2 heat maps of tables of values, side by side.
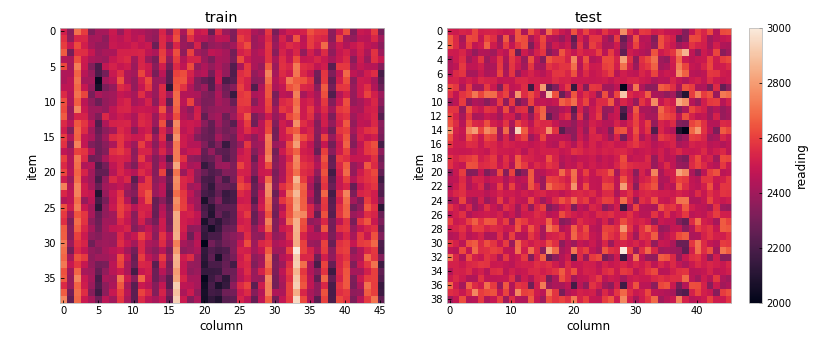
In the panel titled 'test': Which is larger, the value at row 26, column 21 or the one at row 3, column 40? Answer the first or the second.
the first
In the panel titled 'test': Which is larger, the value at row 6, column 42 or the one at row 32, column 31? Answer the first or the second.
the first
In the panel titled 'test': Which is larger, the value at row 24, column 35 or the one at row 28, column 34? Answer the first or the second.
the first
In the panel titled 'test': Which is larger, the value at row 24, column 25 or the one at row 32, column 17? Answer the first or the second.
the first
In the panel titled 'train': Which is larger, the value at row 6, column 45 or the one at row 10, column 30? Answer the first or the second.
the second
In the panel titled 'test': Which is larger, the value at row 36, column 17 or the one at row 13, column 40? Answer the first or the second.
the second
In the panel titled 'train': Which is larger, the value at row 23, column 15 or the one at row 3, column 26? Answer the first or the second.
the second
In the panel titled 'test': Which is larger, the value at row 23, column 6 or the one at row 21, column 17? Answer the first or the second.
the second
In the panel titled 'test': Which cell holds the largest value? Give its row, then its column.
31, 28
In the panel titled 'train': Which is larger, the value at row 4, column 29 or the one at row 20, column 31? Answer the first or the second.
the first
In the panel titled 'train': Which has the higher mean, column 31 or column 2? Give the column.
2
